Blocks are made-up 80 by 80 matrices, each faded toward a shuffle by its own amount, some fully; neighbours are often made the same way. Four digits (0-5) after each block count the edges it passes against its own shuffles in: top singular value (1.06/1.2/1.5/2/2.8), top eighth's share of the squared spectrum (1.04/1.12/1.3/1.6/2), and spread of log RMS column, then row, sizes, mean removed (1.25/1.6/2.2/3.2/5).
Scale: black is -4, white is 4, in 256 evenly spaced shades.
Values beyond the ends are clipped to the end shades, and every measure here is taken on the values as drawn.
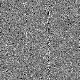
1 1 2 0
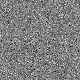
0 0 0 0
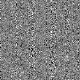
1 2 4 0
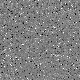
1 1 0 0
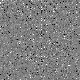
3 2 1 1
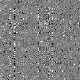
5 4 2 2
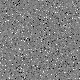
0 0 0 0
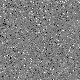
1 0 0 0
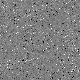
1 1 0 0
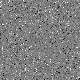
1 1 1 0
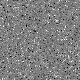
0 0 0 0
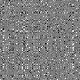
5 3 2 2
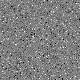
0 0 0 0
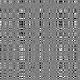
5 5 4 4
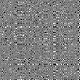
5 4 3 3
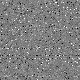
1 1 0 1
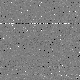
4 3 0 1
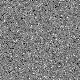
2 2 0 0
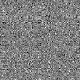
4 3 2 2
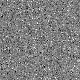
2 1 0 0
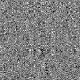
4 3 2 2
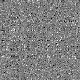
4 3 1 1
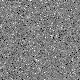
1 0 0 0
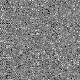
3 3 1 1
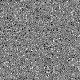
3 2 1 1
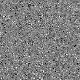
3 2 0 1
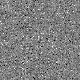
3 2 1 0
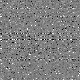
4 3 1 2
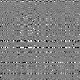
5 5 2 3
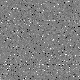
3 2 0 1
